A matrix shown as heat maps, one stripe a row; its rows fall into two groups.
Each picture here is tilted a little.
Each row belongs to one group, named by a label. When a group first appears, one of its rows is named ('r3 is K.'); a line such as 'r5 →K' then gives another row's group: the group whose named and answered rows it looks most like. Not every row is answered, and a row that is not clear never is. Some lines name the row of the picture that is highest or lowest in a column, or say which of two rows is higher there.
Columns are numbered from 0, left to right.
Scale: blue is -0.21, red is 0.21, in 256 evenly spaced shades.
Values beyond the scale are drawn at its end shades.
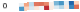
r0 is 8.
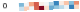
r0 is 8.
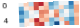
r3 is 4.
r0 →8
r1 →8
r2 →4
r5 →8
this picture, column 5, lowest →5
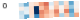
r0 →4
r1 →4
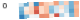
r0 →4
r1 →8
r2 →8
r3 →4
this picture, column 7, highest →3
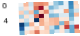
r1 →8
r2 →4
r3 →8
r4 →4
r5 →4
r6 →8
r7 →8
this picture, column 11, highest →6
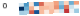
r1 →4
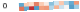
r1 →4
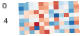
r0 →4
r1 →4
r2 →8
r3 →8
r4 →4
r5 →8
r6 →4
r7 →8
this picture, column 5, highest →7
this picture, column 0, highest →6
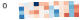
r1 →8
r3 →8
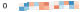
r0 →4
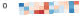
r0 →8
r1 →4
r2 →8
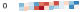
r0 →4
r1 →8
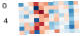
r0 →8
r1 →4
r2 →8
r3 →4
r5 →8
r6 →8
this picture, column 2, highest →7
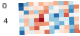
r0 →4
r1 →8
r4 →8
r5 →8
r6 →8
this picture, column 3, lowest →2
